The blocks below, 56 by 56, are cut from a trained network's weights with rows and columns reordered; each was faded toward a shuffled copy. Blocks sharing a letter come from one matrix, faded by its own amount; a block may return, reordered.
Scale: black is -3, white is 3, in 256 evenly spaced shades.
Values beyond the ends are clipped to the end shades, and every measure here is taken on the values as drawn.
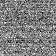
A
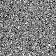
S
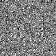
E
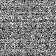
A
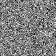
S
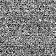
A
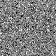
E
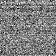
A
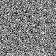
S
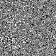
E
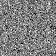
E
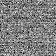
A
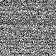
A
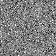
E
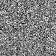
S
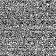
A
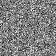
S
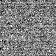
A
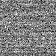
A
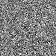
S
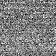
A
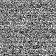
A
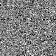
E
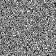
E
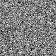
S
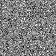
E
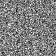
S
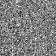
E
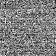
A
